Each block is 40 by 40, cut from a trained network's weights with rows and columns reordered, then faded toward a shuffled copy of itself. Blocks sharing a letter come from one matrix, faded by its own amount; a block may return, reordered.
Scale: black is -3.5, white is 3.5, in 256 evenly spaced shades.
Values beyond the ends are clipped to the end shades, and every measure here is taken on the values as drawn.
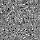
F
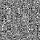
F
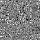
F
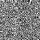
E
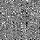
F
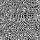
F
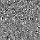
F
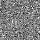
E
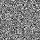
E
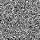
E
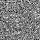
E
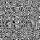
F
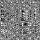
F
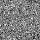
E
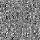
F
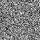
E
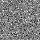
E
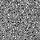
E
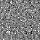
F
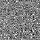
F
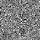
F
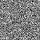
E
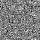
F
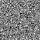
E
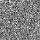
F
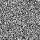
E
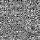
F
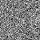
E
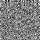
E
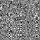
F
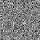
F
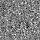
E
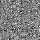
E
